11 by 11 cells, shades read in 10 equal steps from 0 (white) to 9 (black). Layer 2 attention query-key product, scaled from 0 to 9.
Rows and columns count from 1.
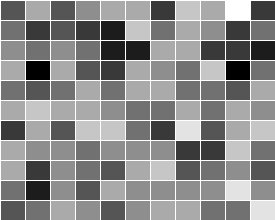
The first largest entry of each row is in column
7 5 5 2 2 6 1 8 2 2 1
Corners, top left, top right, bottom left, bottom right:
6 7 6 1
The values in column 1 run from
3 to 7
